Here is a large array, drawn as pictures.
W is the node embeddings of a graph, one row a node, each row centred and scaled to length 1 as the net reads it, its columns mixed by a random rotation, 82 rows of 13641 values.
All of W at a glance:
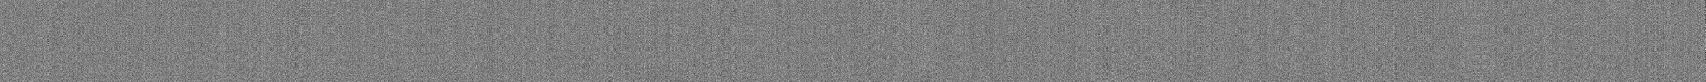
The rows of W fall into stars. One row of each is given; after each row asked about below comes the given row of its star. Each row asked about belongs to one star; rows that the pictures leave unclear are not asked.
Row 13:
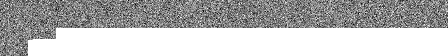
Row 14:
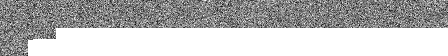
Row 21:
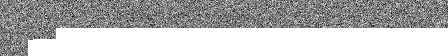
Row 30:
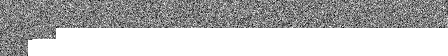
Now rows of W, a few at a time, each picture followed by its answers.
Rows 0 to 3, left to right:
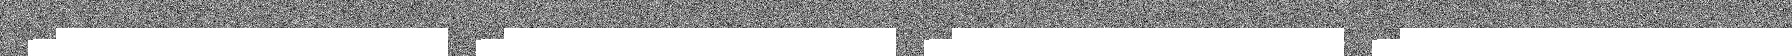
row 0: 30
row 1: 21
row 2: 14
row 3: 14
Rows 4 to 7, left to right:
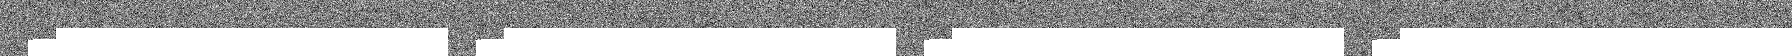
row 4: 30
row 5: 13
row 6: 14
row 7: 14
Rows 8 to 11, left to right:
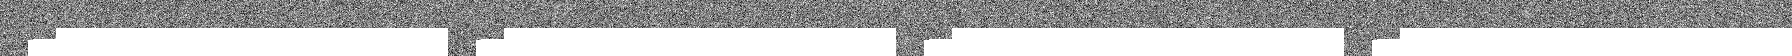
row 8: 13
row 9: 21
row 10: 13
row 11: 13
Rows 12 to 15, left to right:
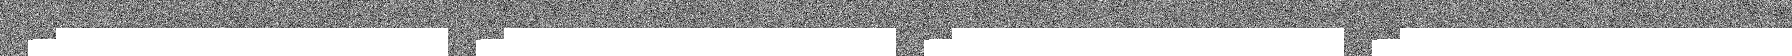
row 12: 21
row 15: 14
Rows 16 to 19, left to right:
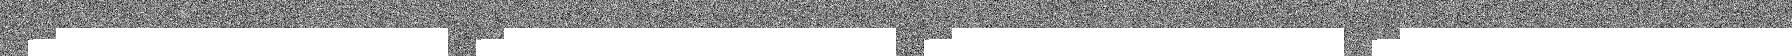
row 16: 13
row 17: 21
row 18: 30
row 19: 30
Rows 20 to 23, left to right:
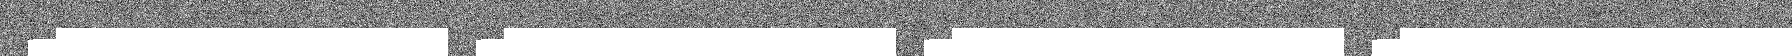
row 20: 13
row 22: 30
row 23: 13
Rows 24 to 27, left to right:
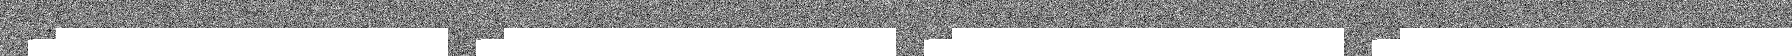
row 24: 13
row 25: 21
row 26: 30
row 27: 14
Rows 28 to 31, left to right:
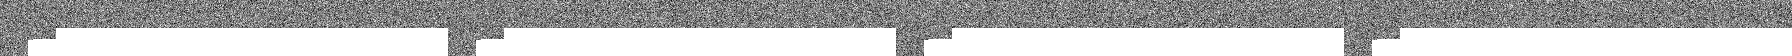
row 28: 14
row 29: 14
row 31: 14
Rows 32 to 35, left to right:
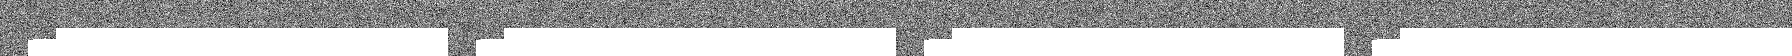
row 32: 14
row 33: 30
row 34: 30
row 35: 13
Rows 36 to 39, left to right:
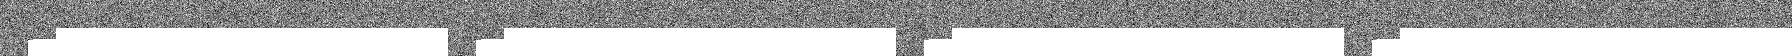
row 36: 13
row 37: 30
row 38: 30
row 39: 13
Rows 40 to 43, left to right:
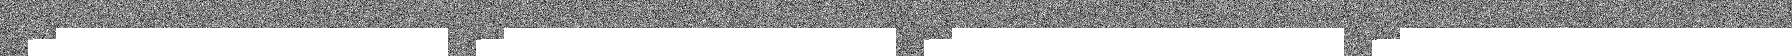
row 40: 21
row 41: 13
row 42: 21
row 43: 13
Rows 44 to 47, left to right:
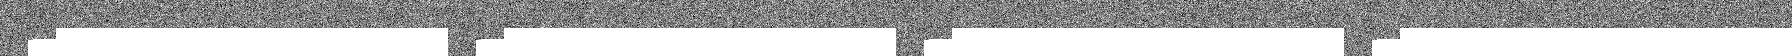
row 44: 14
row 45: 13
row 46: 14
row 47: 30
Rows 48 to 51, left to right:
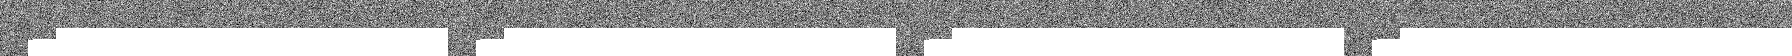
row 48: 30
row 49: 30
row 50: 30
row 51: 21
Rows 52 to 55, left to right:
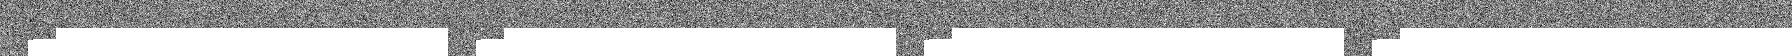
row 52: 13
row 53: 14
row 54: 13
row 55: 21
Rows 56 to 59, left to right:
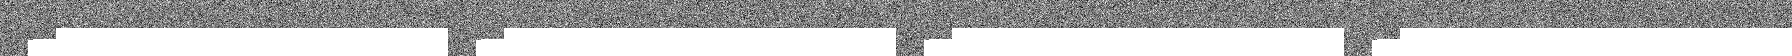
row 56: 21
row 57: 21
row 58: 21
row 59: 14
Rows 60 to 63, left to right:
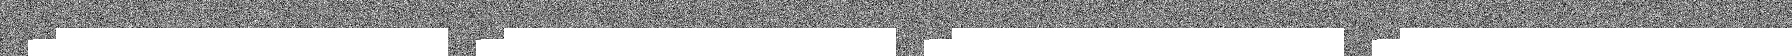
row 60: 14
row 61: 13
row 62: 14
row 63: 30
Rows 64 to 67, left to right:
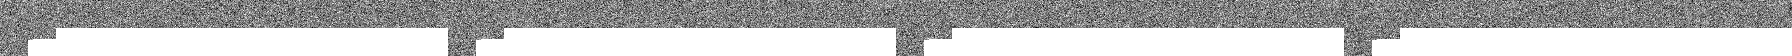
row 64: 30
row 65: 14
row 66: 21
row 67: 21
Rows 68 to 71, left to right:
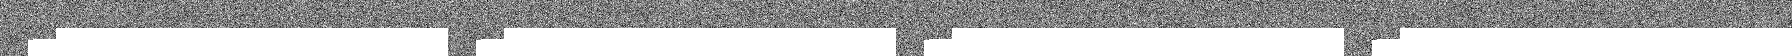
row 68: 21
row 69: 30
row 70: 13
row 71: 13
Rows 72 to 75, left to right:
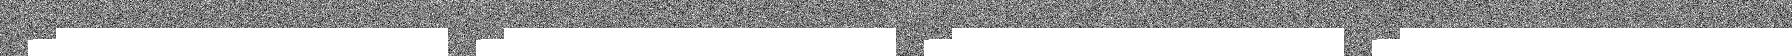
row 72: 21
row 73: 30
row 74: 30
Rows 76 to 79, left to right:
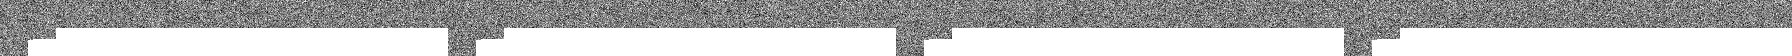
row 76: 13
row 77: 13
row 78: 30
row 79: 21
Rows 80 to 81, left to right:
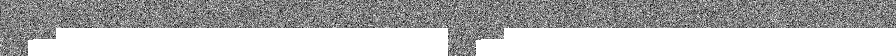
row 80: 13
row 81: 13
